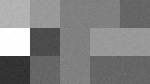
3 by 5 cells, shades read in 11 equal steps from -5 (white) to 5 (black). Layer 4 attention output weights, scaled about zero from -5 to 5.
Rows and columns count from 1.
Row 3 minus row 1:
5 2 0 1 0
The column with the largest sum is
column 2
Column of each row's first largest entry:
5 2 1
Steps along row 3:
down down up same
